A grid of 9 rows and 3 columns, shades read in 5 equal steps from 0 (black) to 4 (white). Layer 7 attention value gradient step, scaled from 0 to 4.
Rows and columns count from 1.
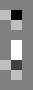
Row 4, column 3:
2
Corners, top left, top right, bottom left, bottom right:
2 2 2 2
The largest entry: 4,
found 2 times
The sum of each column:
20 21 18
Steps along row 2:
down up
